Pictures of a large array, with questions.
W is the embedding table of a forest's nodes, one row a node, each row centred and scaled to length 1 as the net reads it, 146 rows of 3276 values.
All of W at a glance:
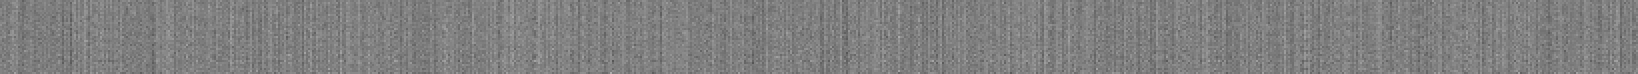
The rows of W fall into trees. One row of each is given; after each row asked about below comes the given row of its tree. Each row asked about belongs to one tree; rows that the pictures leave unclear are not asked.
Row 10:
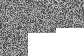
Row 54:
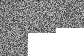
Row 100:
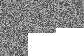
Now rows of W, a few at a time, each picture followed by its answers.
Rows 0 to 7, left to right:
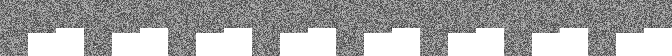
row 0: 100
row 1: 54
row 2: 10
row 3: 54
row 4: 10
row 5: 100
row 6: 100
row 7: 100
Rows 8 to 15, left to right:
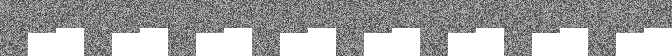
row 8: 54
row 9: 100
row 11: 100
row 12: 10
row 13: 54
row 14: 100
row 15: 54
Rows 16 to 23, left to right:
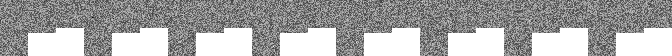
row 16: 100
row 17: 54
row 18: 54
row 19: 10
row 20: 10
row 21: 100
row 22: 54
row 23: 54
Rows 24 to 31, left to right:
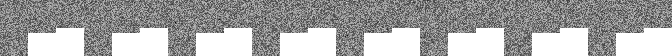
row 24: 10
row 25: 100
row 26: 54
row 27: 54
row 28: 10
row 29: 10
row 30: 54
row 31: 100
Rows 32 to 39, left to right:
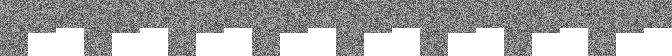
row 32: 54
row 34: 100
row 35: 100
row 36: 10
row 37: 100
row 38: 100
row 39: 100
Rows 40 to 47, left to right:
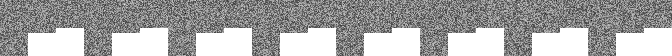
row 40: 100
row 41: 10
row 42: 100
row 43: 10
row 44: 54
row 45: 100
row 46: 54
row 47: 100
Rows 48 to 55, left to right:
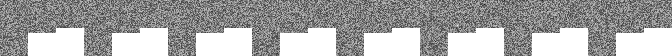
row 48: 10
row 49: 100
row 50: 10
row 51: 54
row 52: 10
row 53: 54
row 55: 10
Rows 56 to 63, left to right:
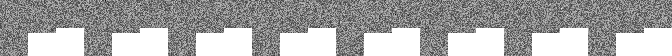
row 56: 10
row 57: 100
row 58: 10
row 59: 10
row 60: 54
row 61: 100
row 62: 100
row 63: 100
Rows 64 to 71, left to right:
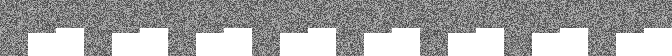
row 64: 100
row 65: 100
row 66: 100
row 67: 54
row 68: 100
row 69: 100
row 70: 10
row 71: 100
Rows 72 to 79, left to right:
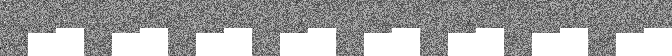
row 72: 54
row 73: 54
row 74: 54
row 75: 100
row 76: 100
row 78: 10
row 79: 54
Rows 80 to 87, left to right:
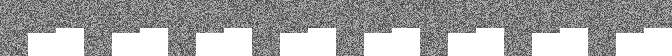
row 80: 100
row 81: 10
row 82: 54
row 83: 10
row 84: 100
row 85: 10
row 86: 100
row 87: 54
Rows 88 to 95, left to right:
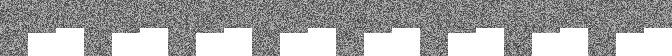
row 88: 100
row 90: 10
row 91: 100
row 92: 10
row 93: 10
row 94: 54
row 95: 54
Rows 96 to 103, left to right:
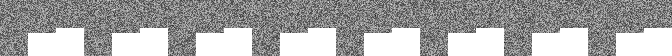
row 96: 100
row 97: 100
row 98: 54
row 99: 54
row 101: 10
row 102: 10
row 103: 10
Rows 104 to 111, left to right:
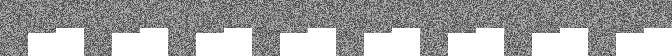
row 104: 10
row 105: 54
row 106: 10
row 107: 100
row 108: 10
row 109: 100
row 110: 100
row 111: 100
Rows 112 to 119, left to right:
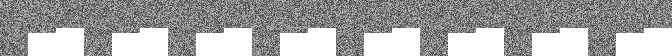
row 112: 54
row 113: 100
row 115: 100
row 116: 10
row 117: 100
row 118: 100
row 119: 54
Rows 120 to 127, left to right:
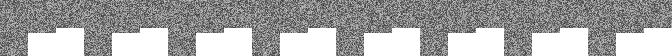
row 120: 10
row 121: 10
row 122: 10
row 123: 10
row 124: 100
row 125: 100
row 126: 10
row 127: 100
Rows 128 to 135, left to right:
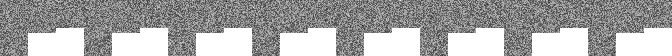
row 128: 10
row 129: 54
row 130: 100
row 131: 54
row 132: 100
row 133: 100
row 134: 10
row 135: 54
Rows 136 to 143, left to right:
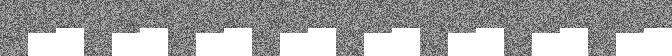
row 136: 10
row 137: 100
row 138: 10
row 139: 10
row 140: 100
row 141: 54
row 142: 54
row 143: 10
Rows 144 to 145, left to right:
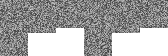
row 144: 100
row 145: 10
